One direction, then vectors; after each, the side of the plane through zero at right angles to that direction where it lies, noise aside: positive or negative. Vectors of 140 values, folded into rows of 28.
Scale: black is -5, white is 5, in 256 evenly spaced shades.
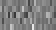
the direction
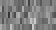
positive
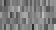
negative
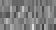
positive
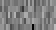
negative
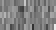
negative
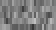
negative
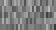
negative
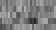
negative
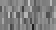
negative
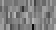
negative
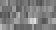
positive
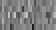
negative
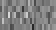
negative
